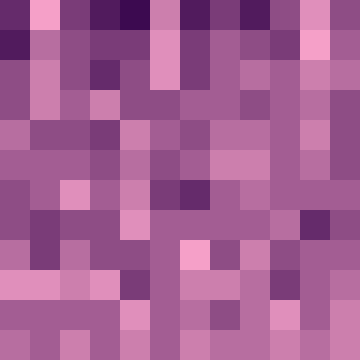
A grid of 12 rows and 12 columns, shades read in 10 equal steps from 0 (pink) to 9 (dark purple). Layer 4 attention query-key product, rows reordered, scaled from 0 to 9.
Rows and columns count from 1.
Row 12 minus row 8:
-2 -2 -3 -1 1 0 -2 -1 -1 -1 -4 -3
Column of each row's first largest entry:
5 1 4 1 4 4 7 11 2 5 8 2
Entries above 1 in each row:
10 10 11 12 12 12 11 11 11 9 10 12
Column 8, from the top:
6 4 4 4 3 2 4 4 5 2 5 3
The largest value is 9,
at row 1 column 5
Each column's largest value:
8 6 6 8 9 6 8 6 8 6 7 5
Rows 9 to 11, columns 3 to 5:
3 5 5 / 2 1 6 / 4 4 1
